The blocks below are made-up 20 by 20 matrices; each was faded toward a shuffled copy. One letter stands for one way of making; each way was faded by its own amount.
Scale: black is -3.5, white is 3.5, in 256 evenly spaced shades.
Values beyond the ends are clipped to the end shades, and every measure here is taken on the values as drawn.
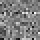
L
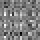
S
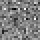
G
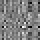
S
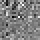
G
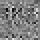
L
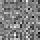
L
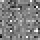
G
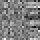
L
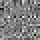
L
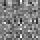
L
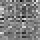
L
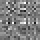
S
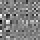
S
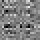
S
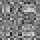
S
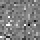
G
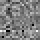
L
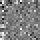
G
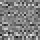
L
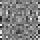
S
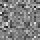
L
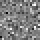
G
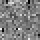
G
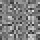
S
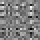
S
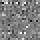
G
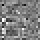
L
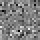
G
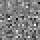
G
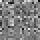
L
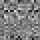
L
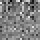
L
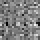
L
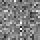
G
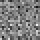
L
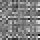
S
